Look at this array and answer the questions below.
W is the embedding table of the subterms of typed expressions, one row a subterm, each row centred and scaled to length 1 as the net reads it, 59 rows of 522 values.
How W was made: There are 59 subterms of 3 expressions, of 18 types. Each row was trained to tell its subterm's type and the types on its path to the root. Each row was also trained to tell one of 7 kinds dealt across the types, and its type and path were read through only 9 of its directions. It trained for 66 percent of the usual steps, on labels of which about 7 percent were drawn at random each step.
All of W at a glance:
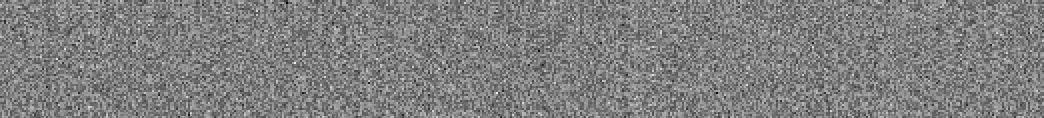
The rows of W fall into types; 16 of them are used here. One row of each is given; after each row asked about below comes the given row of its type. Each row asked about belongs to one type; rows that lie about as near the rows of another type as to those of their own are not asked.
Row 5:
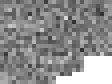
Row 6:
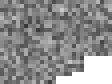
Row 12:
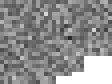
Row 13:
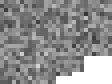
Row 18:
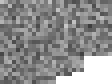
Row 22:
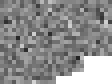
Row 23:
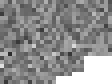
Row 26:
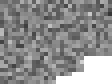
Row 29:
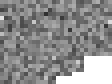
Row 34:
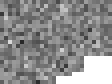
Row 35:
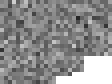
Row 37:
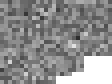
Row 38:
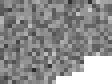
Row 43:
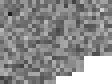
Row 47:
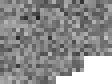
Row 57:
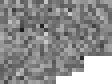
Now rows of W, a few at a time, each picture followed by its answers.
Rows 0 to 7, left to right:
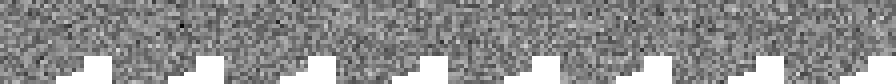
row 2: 43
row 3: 47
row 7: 35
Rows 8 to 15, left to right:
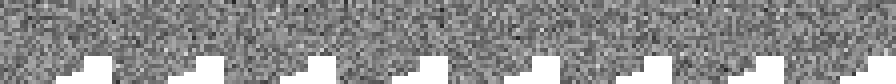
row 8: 57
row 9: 43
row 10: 47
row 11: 35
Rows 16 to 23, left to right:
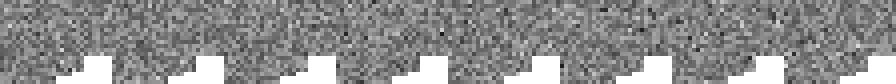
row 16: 34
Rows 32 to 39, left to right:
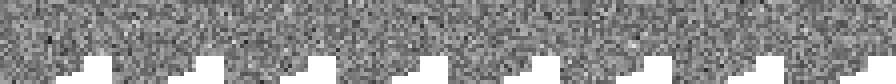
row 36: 22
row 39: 37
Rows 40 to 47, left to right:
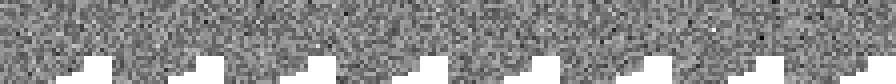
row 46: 47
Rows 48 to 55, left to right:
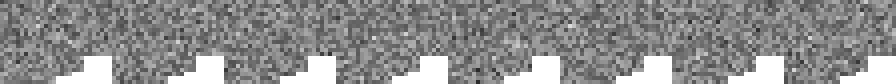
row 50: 6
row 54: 34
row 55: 37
